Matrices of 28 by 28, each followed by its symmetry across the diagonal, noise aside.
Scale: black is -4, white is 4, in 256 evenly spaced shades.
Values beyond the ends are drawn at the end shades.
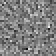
antisymmetric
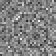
symmetric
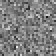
antisymmetric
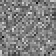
symmetric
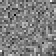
symmetric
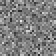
symmetric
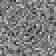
symmetric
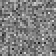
antisymmetric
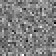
antisymmetric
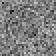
symmetric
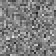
antisymmetric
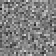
antisymmetric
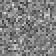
symmetric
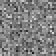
antisymmetric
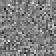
antisymmetric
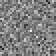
symmetric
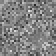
symmetric
